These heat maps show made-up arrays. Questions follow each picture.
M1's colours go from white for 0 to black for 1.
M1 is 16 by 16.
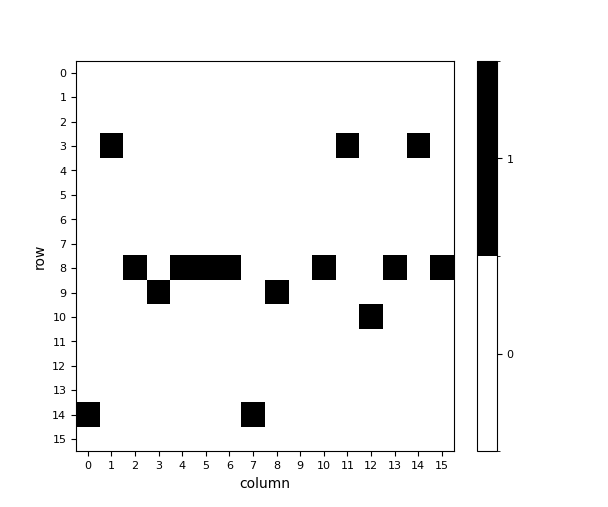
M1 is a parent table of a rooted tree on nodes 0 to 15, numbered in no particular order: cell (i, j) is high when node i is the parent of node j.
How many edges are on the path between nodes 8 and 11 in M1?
3
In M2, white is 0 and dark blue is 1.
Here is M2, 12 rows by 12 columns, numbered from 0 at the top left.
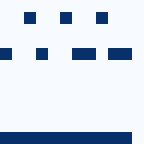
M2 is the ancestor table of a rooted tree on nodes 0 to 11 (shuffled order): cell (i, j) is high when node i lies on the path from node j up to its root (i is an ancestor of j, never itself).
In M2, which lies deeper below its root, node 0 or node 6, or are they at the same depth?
the same depth
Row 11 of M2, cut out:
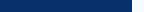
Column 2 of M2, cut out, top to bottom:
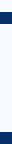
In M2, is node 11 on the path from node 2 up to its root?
yes
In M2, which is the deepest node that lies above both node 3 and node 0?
4
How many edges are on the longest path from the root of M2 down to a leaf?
2
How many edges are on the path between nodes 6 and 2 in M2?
4
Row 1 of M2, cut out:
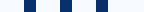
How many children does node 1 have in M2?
3
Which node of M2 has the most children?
4
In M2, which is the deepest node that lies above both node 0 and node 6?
4
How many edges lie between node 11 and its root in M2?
0
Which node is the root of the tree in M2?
11
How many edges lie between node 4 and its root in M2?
1
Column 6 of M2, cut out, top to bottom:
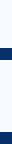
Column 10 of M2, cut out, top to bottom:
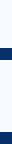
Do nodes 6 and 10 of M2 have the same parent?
yes
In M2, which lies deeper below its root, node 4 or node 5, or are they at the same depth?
node 5
